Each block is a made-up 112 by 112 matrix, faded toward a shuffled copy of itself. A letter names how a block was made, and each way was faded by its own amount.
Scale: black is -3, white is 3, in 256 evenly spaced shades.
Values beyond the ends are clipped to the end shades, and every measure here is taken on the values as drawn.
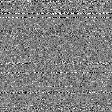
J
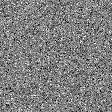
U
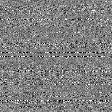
J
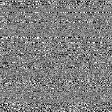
J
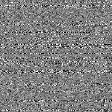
J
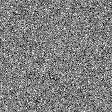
U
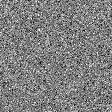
U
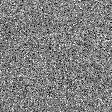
U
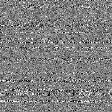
J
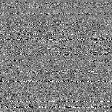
J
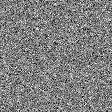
U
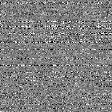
J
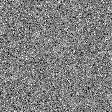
U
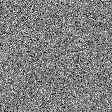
U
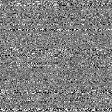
J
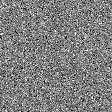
U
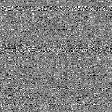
J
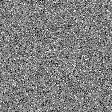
U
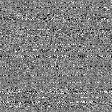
J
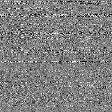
J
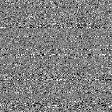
J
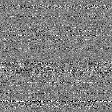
J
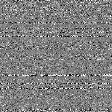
J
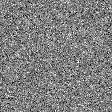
U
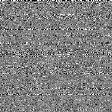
J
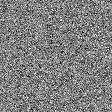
U
